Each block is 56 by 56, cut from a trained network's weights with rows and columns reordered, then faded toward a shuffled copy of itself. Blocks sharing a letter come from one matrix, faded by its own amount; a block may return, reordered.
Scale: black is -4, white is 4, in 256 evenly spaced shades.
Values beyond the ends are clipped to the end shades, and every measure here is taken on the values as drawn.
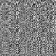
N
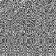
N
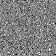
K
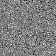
K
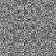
N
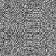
N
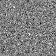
K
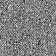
K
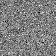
K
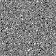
K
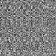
N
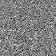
K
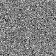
K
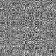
N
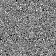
K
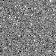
K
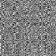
N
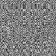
N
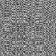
N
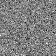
K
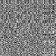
N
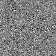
K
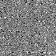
K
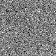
K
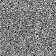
K
